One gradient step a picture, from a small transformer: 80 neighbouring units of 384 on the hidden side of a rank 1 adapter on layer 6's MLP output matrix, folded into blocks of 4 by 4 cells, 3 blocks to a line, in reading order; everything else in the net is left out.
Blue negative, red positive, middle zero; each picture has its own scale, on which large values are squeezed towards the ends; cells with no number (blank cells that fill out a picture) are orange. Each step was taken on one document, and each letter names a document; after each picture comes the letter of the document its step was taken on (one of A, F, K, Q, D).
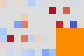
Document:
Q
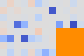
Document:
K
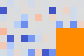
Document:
Q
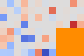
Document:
K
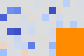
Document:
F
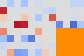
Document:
K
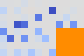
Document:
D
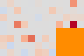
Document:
Q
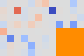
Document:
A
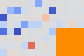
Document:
F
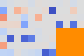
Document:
Q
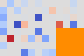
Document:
D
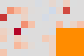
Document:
F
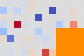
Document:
D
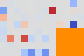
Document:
Q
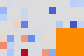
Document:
K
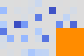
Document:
D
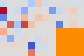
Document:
A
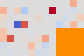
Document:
D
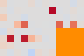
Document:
Q
